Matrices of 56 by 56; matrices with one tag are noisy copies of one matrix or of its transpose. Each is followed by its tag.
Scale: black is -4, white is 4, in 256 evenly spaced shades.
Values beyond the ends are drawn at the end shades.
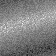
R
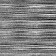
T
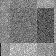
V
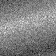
R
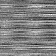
T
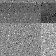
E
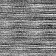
T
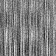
T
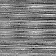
T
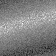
R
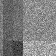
E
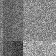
E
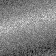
R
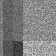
E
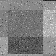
V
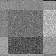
V
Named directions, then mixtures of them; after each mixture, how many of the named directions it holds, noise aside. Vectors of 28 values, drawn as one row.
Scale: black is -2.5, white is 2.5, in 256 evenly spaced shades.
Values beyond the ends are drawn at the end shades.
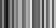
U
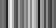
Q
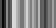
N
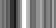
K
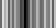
three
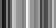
one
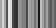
two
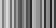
one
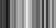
three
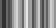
three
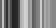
three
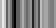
two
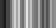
two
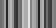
two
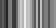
three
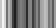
one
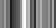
one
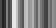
one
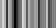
three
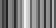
three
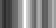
three
